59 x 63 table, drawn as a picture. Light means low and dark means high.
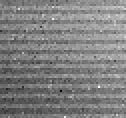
There is an overall slope up to the bottom left. Stripes running across repeat 12 times from top to bottom. The ninth with the lowest average is the top right. The bottom left is the ninth with the highest average. The histogram is bell-shaped. Neither half mirrors the other.
